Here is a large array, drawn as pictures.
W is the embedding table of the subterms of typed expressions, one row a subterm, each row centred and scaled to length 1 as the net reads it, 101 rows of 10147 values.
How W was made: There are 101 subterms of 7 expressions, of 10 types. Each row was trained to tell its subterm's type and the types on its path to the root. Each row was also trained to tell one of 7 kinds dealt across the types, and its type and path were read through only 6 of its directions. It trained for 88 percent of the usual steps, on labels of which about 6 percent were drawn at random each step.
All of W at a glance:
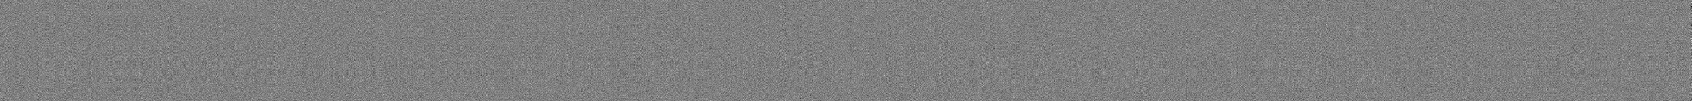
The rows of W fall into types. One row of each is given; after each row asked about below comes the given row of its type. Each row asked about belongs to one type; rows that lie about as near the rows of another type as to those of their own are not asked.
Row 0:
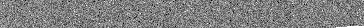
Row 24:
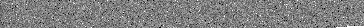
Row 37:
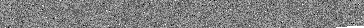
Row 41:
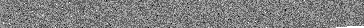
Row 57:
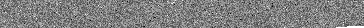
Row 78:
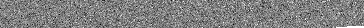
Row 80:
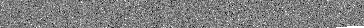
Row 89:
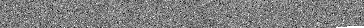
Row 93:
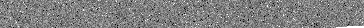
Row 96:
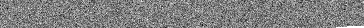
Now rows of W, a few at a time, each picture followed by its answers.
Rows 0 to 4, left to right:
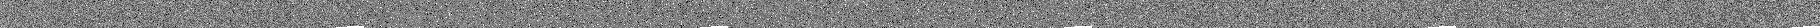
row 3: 41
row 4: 24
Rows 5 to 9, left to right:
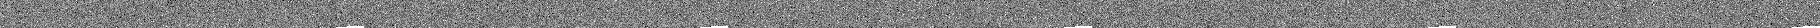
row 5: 37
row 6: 37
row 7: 57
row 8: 37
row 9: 0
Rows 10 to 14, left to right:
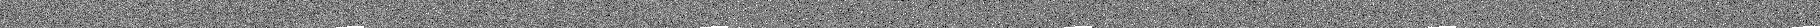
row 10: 24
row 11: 41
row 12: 0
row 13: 89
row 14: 0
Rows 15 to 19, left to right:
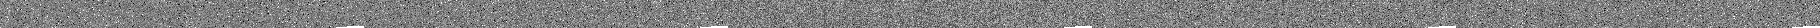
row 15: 93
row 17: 89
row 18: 96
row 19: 89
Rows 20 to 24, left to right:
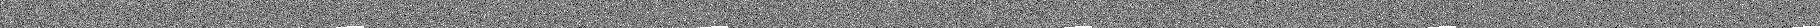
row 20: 93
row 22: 24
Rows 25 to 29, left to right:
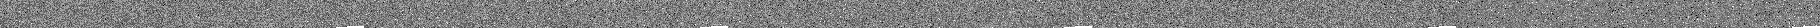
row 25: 37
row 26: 89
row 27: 78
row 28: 57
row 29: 24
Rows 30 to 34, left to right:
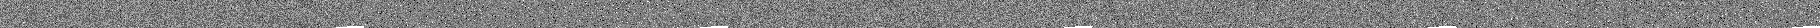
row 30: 96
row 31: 78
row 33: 57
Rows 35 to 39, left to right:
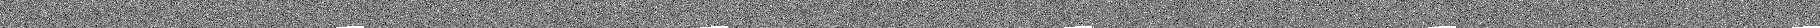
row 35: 24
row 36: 89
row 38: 96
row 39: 89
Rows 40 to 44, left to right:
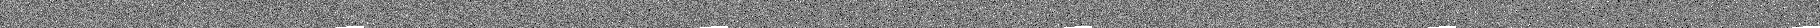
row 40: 93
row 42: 0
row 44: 78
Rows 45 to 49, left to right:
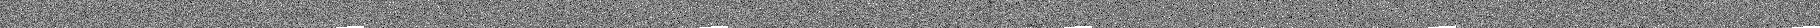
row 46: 41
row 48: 96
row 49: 41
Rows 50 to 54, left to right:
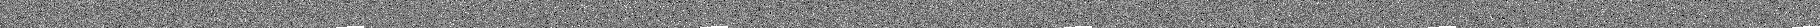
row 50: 37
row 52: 41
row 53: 57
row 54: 24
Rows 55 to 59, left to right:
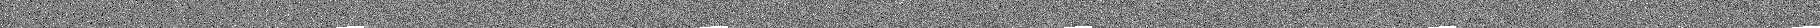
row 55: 89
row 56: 41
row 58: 37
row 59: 0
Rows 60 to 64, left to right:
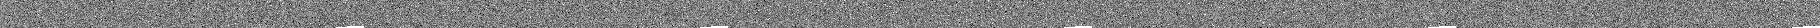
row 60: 78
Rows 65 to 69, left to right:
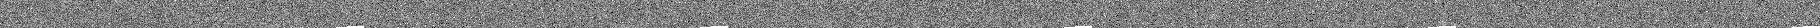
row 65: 37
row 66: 78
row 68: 78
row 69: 96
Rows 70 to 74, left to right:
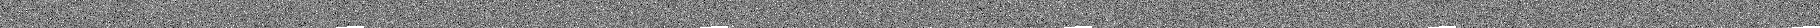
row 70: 57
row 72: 96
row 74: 41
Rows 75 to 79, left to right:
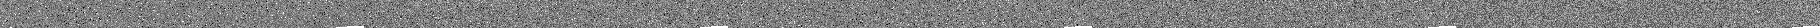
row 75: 0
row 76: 24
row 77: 41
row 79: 80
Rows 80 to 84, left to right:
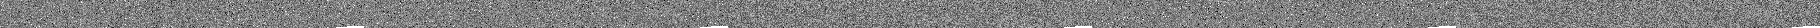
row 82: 37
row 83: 93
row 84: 41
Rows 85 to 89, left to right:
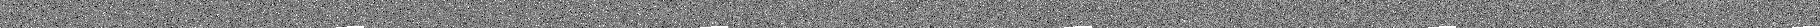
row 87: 93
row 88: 24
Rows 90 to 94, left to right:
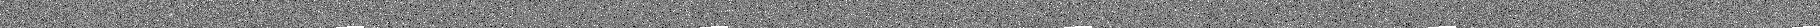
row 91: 57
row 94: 89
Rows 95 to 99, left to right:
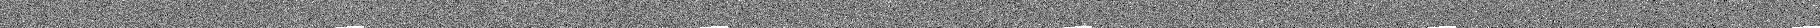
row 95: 80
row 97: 93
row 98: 57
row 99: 89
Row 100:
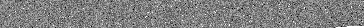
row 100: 0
